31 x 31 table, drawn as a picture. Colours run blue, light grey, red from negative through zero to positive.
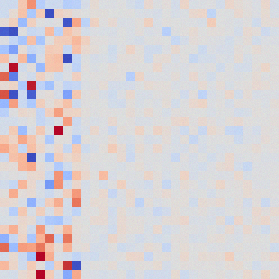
Neither half mirrors the other. The ninth with the highest average is the bottom left. The distribution is heavy-tailed on both sides. The right part is calmer, past a seam about 30% of the way across.
